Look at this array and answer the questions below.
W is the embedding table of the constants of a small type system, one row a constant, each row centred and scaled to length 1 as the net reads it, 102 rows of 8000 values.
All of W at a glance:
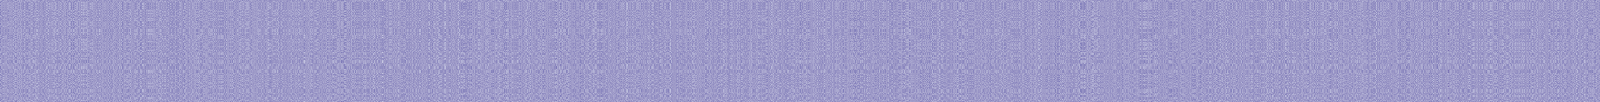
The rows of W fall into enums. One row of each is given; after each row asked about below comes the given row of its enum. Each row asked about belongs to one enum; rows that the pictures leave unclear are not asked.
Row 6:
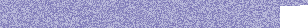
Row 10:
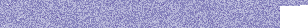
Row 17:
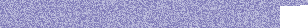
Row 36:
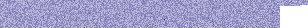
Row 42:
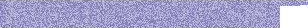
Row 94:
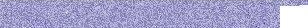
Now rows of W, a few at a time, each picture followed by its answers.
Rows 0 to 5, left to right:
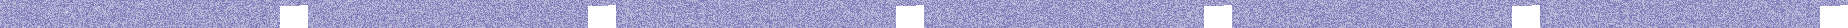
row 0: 94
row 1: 36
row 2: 42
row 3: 6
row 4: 6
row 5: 42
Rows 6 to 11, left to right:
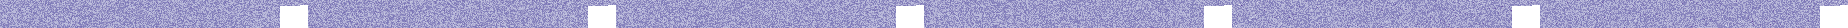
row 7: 17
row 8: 6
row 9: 42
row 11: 36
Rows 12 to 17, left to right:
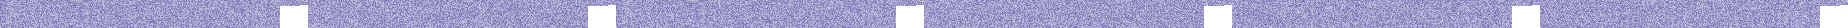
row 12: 42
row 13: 10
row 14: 42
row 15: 36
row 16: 94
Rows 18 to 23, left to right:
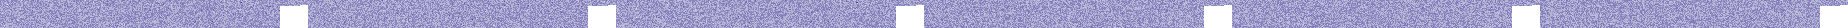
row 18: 10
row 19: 36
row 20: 10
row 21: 17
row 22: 6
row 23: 42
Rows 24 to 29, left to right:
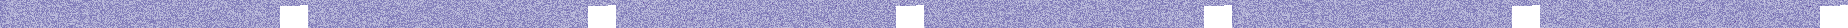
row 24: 42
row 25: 6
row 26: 36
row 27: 17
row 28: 42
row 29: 10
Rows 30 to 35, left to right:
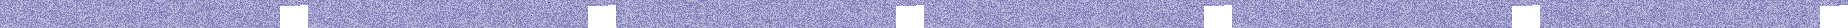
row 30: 10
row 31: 10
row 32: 42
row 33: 10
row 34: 10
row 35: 94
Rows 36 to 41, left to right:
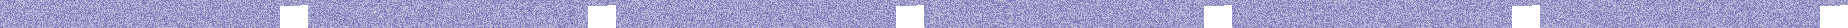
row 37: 94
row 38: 36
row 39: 42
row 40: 17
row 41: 10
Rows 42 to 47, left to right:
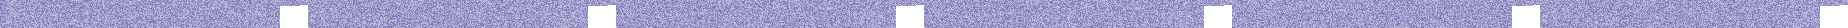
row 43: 6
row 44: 17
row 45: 17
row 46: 36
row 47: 6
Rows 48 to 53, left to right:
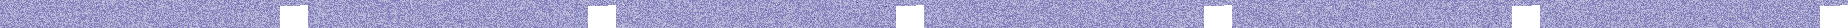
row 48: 17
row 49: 42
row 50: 10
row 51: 6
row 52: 94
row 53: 36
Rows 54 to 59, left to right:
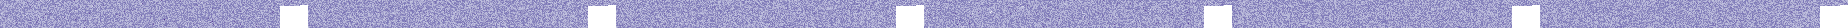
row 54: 36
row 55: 17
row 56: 17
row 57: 94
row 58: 42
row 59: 6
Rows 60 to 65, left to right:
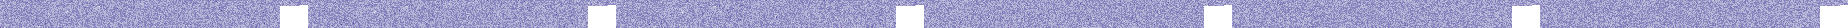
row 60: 94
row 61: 94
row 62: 94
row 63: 36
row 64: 6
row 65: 6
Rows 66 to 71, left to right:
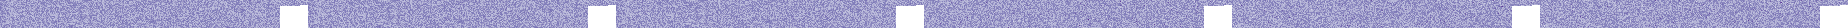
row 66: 42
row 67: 42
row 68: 42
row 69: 36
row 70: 10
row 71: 10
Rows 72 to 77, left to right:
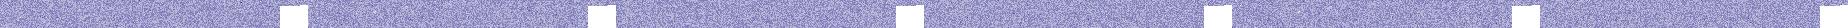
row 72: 10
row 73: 94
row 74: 42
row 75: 36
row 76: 94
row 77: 36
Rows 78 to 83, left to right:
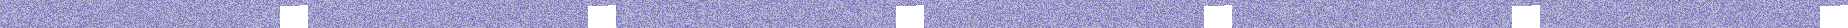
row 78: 6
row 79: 36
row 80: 42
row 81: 36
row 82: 94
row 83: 10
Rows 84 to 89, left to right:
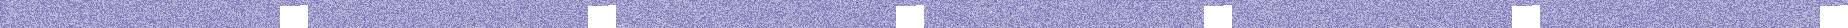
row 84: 42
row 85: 36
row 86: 10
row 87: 94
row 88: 36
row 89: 6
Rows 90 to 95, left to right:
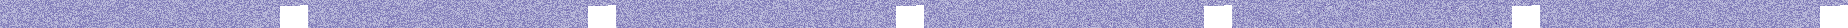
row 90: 6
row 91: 6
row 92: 17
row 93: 36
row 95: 6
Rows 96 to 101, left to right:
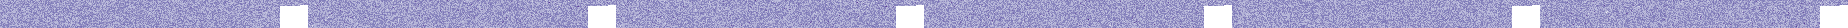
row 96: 6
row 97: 10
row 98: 10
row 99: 36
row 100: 42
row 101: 94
